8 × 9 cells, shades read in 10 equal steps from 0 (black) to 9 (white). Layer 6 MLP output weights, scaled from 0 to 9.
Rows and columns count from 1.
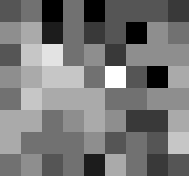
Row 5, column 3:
6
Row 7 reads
6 4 4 4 5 3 4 3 7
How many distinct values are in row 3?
6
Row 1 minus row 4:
-2 -2 -7 -3 -4 -6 0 3 -4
